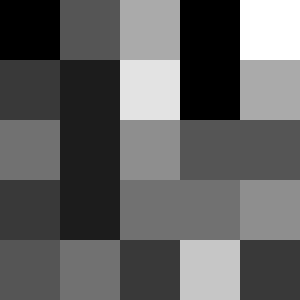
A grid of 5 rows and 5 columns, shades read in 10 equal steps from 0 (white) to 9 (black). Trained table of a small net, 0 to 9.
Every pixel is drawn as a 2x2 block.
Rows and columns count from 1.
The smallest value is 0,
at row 1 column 5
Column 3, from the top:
3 1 4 5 7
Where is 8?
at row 2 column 2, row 3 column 2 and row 4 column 2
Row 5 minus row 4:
-1 -3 2 -3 3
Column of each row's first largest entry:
1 4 2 2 3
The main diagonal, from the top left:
9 8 4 5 7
